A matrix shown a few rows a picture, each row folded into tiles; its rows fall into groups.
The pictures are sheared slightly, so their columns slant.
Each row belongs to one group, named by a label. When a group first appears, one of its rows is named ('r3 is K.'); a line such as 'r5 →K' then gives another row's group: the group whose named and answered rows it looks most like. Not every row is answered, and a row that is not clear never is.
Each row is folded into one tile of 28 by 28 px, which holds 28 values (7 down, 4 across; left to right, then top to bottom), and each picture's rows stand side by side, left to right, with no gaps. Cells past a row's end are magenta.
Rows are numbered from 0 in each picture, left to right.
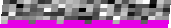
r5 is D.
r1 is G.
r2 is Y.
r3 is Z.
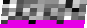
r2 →D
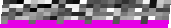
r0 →G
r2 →G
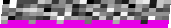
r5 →D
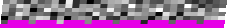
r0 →Z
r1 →G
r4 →Z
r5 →G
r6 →Z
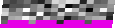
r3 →G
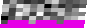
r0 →Z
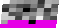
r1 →D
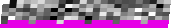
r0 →D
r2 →G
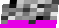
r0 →D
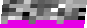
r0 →G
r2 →Y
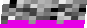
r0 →D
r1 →Y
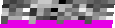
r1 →Y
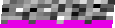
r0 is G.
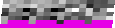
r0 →Y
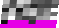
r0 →D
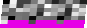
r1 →Z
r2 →Z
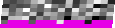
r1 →Z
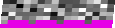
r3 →Z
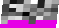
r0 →G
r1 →D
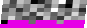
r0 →D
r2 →D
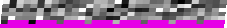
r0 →D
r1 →D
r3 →Y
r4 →D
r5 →G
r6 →G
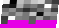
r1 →Z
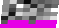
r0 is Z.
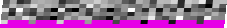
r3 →Y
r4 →G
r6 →D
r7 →D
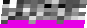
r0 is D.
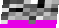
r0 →G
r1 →D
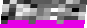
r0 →Z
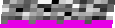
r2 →Z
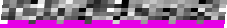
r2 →Y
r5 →Y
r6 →Y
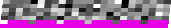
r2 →D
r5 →Z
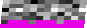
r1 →Z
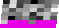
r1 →Z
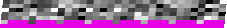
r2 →Y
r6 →Y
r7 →G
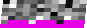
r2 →D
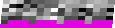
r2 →Y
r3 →Y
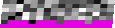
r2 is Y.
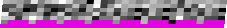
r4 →Y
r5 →Y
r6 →D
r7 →Y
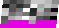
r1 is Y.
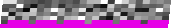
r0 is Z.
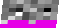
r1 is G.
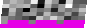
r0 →Y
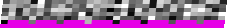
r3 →Y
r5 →D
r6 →Z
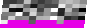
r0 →G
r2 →Y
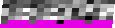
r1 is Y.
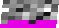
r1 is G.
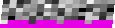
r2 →Y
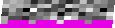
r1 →G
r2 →G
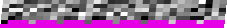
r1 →G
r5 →Z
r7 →D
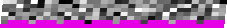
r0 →Z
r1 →D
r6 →G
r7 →Z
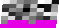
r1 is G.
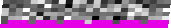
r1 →Z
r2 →D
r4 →Z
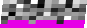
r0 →Z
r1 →D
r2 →D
